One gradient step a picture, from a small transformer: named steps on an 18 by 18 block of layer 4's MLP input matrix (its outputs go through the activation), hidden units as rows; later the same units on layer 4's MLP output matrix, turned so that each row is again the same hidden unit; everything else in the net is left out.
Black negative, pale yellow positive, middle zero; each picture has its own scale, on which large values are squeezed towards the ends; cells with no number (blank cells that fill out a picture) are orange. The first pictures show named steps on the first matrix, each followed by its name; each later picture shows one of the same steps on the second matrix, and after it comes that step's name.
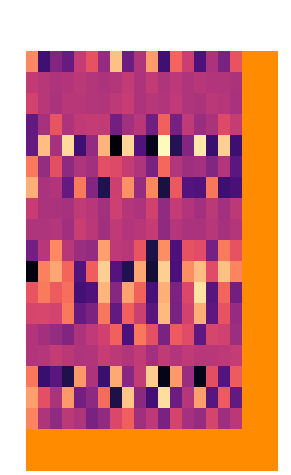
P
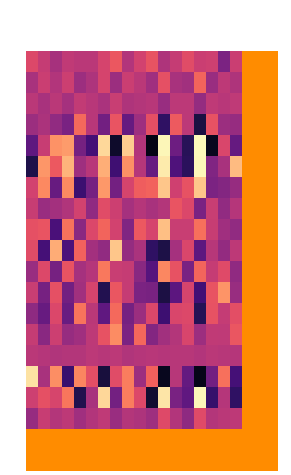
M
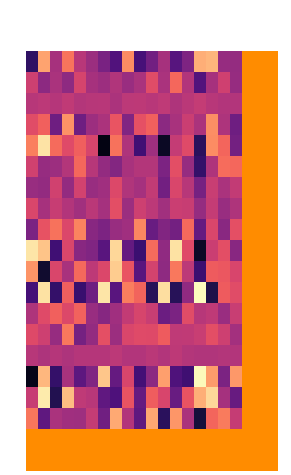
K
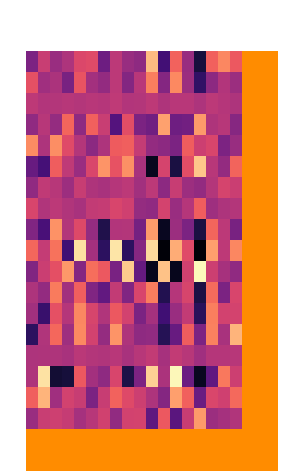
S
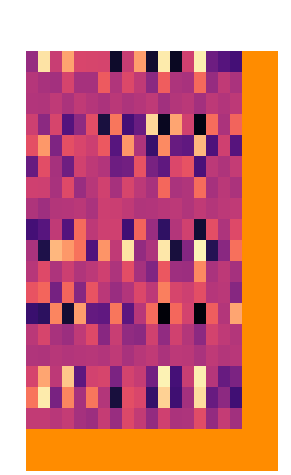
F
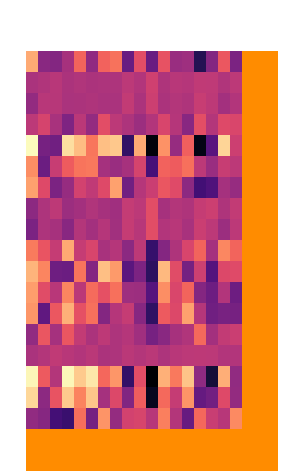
P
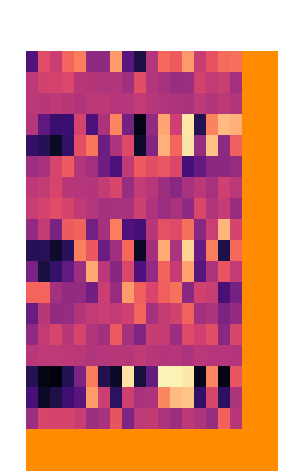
K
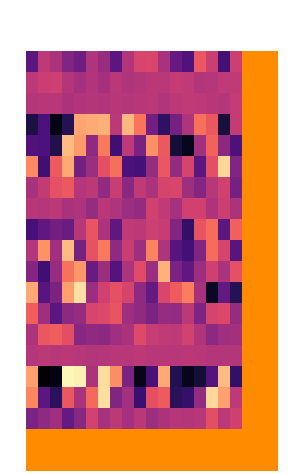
M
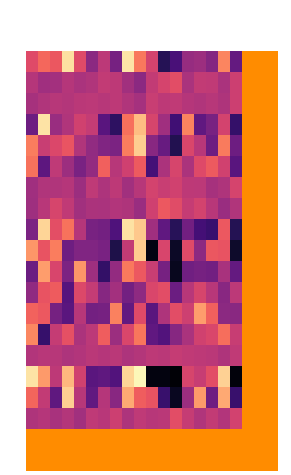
S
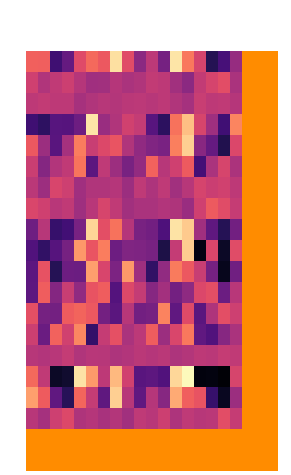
S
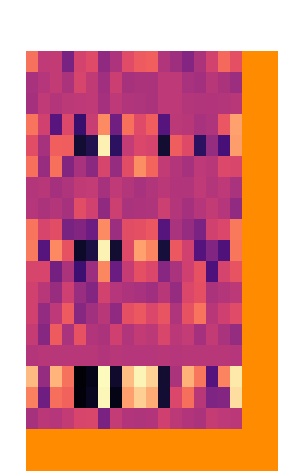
F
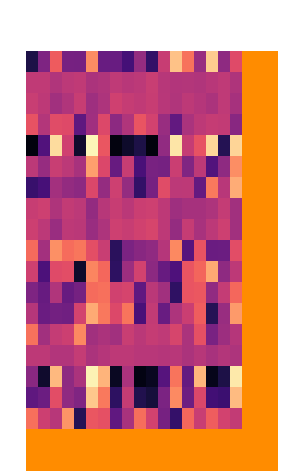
P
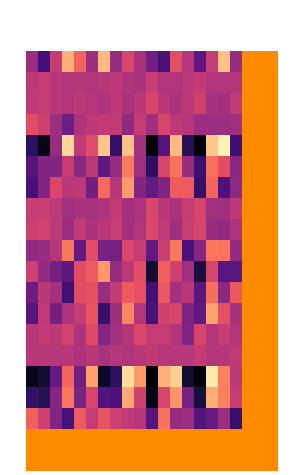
P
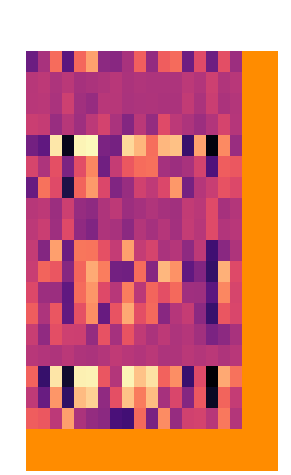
P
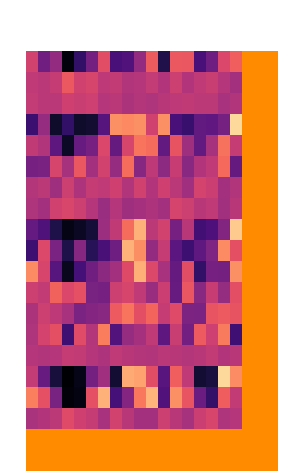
S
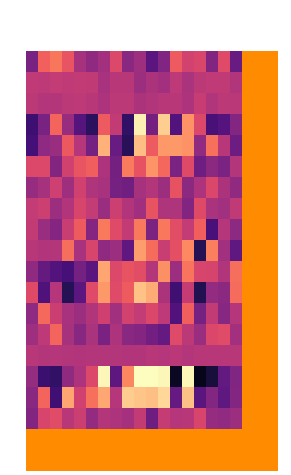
M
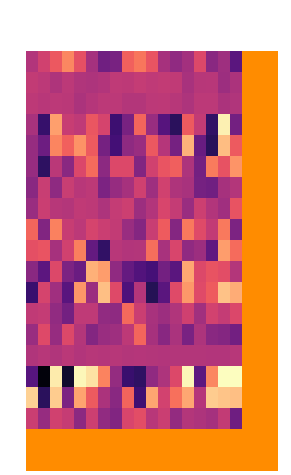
M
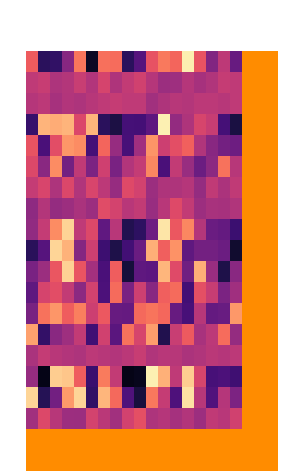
S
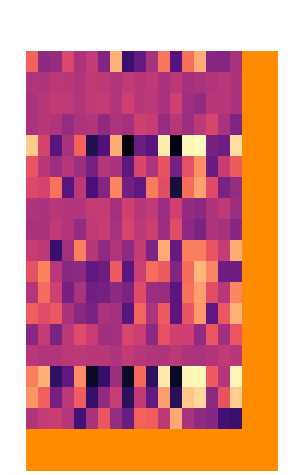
P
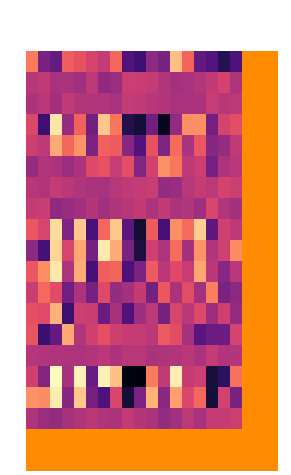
S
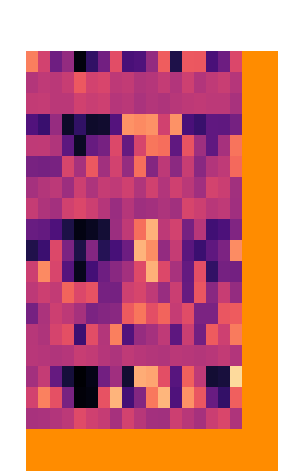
S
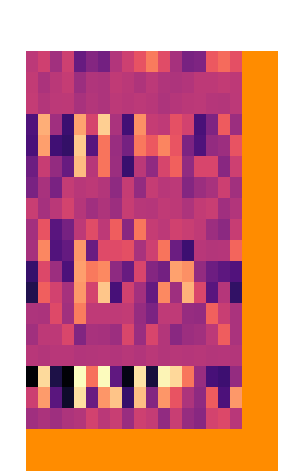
M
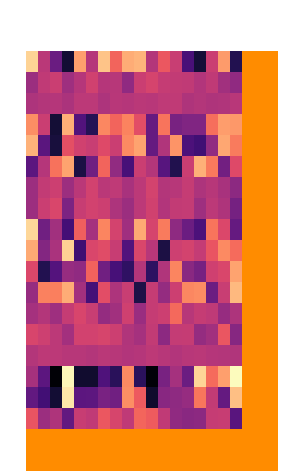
K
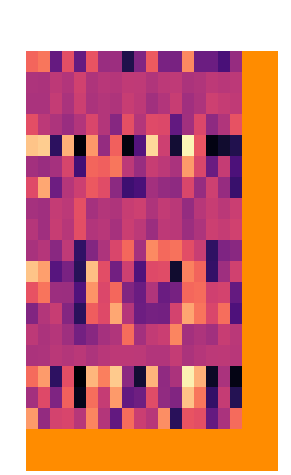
P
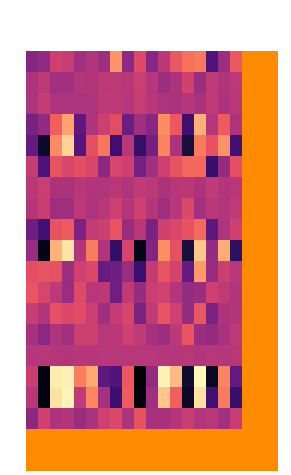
F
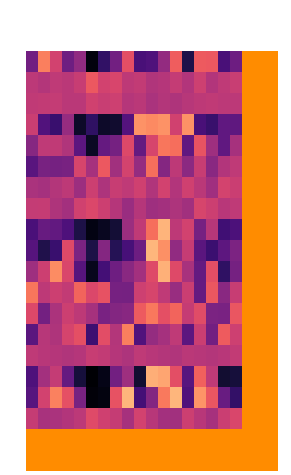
S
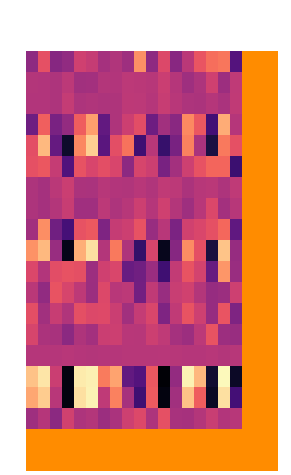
F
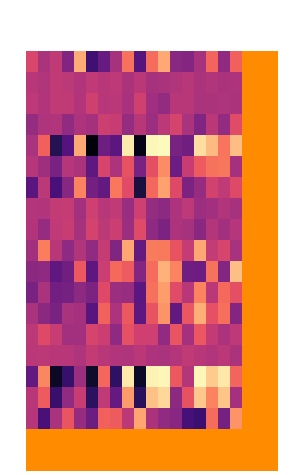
P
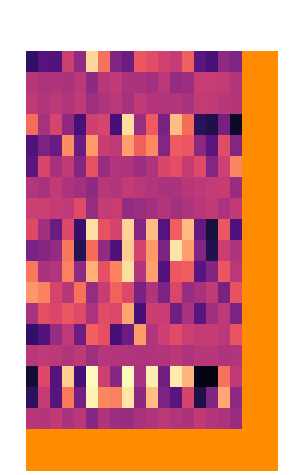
S
